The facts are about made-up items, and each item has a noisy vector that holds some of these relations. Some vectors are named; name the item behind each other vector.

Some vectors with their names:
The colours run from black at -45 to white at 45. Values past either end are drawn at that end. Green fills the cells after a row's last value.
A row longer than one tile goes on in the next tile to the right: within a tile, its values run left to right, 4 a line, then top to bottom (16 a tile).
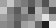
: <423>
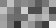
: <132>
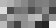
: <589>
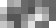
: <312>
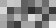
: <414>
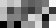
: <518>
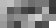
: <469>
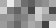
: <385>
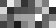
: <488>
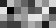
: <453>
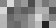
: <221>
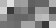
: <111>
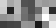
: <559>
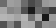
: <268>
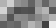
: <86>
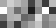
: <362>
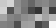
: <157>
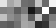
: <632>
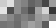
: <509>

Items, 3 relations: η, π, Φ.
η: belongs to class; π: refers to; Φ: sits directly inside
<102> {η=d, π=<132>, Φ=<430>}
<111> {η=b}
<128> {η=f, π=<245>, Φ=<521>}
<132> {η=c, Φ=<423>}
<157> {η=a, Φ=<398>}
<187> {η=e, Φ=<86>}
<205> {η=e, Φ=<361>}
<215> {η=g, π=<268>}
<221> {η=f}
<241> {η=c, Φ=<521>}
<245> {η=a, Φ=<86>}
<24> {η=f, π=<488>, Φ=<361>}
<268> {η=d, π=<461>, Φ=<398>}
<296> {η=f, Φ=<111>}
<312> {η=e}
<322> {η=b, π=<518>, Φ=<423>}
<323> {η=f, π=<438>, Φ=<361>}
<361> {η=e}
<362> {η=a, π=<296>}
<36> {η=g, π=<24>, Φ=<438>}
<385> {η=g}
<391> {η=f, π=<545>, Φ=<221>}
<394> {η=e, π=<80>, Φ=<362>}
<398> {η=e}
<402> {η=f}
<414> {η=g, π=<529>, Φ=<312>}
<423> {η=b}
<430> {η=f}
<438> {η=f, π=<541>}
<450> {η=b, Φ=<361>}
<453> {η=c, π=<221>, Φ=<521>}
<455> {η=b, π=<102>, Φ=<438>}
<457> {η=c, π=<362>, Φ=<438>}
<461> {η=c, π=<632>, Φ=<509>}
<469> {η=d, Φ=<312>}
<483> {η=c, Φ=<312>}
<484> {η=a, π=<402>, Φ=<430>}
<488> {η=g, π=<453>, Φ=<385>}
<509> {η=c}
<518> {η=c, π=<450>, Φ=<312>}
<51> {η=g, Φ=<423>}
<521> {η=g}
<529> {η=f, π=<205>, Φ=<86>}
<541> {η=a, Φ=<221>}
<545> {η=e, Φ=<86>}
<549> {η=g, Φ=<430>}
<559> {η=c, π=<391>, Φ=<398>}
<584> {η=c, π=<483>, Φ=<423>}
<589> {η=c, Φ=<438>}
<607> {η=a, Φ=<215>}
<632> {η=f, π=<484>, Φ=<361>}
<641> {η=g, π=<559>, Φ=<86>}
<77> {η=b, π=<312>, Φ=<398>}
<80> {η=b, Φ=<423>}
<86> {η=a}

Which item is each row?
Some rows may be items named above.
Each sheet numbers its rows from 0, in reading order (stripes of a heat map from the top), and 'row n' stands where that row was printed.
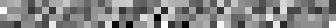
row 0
<457>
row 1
<86>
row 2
<518>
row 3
<322>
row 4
<132>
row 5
<245>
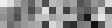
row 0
<402>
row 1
<391>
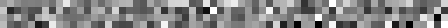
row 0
<545>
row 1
<430>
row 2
<641>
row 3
<484>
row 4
<402>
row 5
<24>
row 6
<584>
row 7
<518>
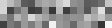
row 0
<128>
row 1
<521>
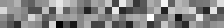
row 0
<455>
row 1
<323>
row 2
<488>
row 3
<102>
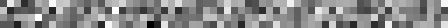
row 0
<488>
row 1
<423>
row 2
<205>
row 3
<111>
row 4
<77>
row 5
<385>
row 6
<36>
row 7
<215>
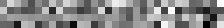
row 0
<394>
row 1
<394>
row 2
<402>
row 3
<529>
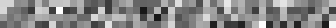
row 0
<361>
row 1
<296>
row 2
<461>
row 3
<221>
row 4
<438>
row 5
<450>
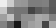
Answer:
<541>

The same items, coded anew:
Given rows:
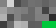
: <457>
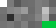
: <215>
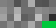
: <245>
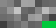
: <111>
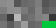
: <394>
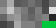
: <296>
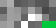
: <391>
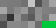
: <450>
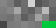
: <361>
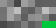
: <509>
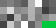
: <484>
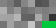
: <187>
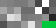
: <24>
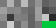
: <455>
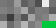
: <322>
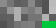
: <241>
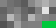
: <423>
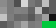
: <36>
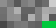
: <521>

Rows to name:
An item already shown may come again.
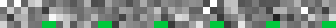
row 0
<461>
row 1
<545>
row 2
<430>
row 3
<24>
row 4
<362>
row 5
<518>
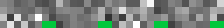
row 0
<641>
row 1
<385>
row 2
<484>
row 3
<521>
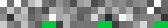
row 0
<461>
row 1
<86>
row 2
<24>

